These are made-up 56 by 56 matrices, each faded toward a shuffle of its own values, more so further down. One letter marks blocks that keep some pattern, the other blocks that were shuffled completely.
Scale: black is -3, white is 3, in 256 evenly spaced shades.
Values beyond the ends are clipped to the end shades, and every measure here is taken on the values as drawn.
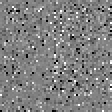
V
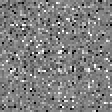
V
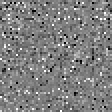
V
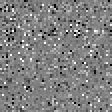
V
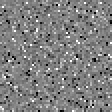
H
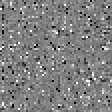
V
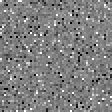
H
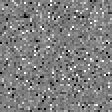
H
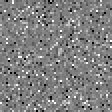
H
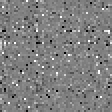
V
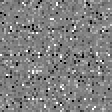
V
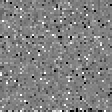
V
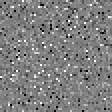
H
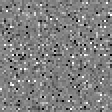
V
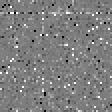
V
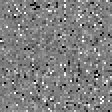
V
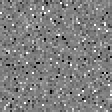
H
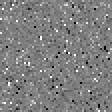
H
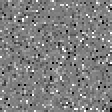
H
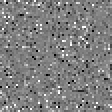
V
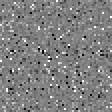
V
